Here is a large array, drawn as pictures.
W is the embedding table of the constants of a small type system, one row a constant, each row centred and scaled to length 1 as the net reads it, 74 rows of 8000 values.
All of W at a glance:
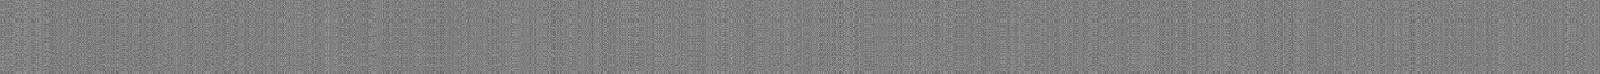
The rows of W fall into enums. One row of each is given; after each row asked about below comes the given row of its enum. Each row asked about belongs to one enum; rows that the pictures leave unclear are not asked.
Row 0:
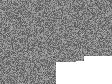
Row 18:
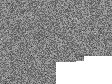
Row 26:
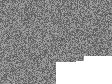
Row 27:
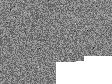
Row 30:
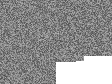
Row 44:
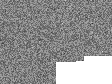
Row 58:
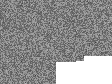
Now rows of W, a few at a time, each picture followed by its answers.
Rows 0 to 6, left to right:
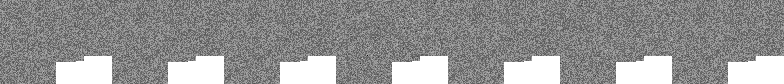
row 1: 26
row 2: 26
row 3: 18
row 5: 58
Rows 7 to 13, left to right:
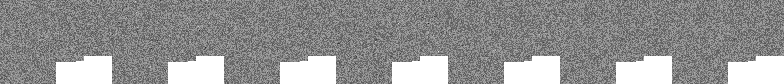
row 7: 30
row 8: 27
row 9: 0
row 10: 44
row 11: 58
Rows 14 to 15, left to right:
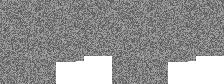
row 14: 0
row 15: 0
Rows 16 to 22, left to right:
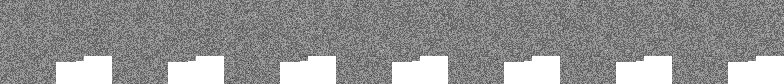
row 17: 26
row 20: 58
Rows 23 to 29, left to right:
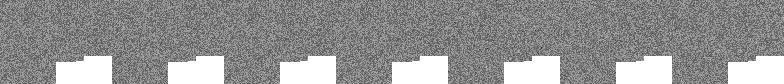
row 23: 26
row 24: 0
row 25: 26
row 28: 30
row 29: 58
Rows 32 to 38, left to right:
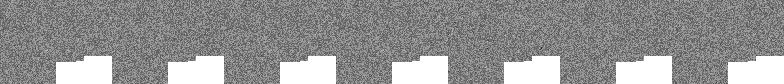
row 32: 58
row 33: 26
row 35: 58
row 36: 27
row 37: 26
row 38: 0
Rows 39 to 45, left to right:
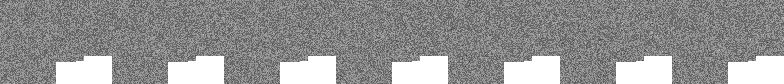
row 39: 26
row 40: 58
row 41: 0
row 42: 30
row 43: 58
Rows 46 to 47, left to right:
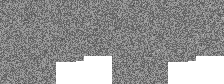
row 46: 26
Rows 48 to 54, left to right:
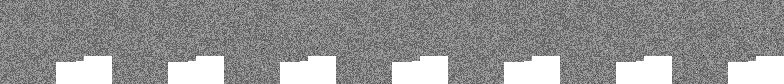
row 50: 27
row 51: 0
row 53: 58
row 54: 18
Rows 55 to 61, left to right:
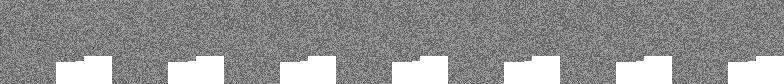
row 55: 27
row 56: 0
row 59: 26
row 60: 58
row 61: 0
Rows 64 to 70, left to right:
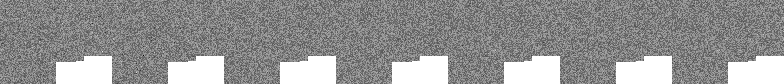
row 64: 44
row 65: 18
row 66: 0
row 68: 58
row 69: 0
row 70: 58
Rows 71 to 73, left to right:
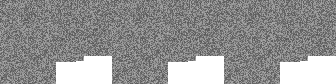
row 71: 26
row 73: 26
